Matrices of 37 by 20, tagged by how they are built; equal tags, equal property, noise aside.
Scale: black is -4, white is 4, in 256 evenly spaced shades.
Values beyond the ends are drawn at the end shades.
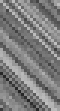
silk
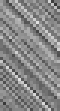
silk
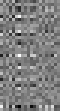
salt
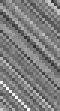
silk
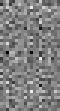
salt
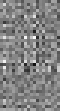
salt
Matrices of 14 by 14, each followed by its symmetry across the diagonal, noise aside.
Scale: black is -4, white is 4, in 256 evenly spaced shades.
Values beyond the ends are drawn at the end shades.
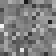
antisymmetric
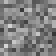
neither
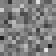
antisymmetric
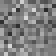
antisymmetric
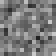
symmetric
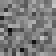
neither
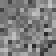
symmetric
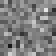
antisymmetric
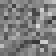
neither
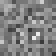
symmetric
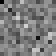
symmetric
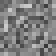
symmetric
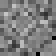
symmetric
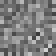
symmetric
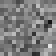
neither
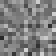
antisymmetric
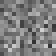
neither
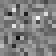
antisymmetric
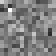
neither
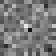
symmetric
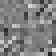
antisymmetric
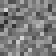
neither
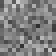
neither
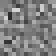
antisymmetric
